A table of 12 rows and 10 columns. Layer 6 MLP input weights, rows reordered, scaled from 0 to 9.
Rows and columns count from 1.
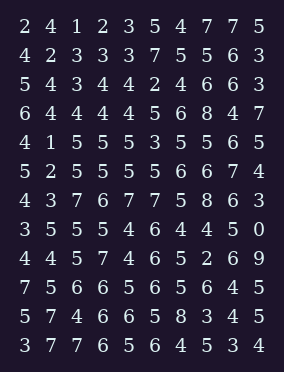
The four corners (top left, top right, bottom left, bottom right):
2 5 3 4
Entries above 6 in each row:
2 1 0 2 0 1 4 0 2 1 2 2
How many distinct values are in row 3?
5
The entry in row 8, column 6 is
6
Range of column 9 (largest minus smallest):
4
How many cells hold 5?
33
